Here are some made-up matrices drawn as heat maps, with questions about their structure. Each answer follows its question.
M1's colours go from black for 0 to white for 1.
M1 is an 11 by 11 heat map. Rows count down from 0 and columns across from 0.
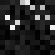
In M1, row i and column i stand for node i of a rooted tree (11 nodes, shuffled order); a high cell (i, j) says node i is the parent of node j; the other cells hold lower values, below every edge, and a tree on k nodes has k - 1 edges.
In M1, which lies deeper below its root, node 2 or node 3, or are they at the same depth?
the same depth
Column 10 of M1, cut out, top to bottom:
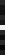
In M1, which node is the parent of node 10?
5
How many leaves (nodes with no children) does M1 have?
6
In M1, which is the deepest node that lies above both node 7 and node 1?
3
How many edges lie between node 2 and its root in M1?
2
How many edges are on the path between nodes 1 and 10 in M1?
5
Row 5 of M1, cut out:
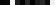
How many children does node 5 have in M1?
2
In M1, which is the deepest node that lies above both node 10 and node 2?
5
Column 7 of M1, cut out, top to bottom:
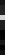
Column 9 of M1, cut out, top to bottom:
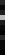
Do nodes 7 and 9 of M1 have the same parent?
yes
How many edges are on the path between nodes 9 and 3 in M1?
1
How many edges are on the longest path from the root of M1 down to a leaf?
4
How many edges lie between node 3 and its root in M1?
2
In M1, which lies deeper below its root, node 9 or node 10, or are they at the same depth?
node 9
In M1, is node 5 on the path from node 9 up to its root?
no
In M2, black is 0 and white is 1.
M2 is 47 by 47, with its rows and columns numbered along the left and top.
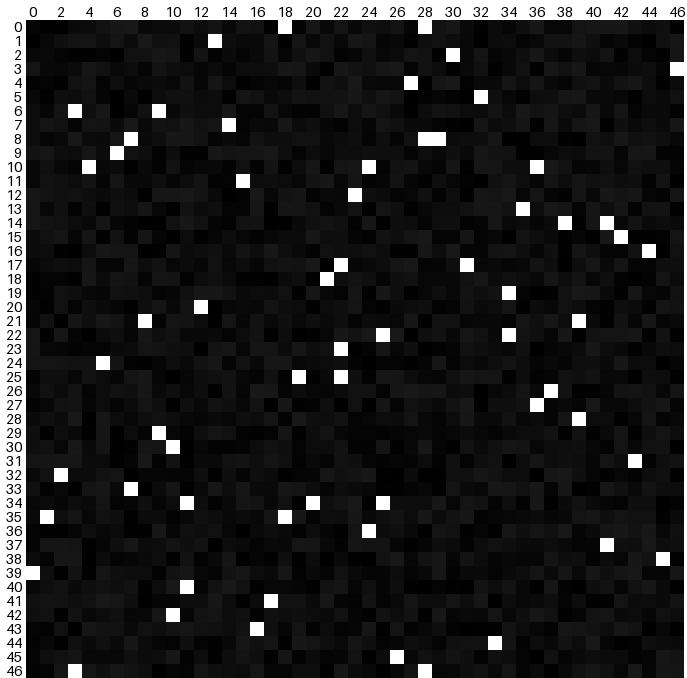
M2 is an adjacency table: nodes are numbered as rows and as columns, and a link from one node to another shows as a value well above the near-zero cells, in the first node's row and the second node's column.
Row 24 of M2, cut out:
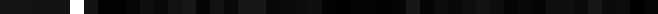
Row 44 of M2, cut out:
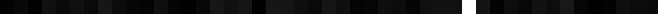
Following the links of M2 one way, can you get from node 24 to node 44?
no
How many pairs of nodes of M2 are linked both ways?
3
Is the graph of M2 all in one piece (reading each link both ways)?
yes
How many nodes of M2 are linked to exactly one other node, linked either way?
1
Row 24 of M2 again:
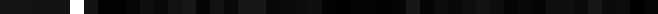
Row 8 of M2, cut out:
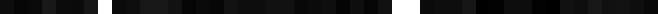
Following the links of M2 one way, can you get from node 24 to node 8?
no
